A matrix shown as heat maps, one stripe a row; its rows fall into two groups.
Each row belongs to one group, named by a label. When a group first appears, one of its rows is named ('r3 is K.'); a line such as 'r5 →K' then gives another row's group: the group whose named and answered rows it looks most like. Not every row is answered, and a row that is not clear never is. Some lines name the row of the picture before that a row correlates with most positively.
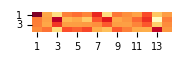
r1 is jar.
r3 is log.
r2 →log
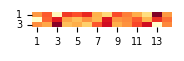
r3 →log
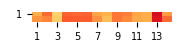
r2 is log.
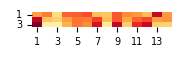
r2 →jar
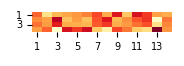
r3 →log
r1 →jar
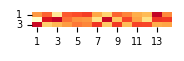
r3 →jar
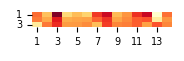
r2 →log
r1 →log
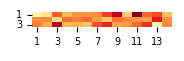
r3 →log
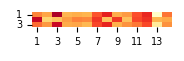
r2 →jar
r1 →log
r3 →log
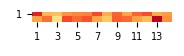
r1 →jar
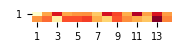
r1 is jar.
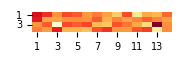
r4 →log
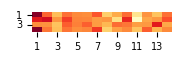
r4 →jar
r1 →jar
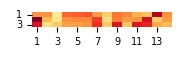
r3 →jar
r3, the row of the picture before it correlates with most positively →4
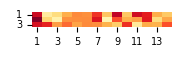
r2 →jar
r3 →jar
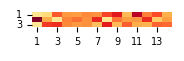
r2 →jar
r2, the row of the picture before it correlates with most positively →2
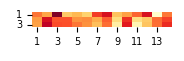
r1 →log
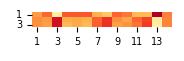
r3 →log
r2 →log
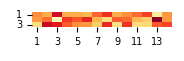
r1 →log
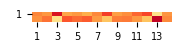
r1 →log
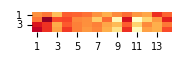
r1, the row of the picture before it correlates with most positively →2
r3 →jar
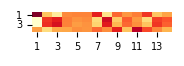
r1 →jar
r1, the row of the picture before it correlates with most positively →3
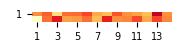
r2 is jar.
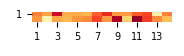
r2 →jar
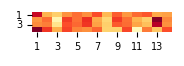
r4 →jar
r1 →jar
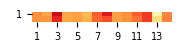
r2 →log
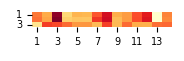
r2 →log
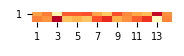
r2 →log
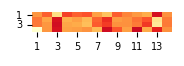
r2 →log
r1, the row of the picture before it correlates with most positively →1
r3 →log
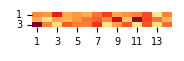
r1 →log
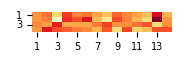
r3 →log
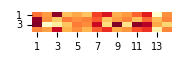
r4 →log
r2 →jar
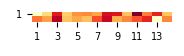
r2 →log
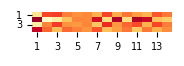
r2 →jar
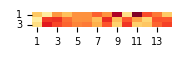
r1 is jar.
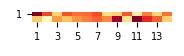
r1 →jar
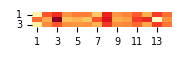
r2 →log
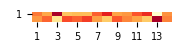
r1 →log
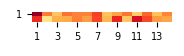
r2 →jar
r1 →jar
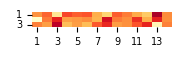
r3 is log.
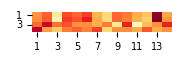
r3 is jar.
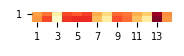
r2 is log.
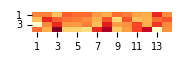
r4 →log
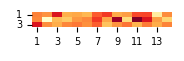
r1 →log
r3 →jar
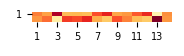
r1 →log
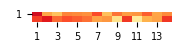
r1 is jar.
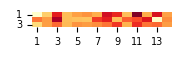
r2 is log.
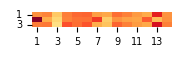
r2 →jar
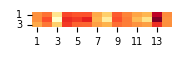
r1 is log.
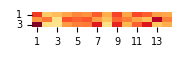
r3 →jar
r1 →jar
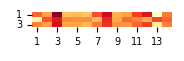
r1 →log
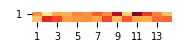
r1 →jar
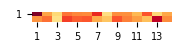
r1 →jar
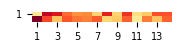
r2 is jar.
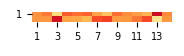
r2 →log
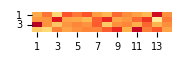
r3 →jar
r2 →log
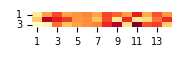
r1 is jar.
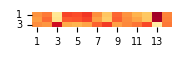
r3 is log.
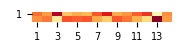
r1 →log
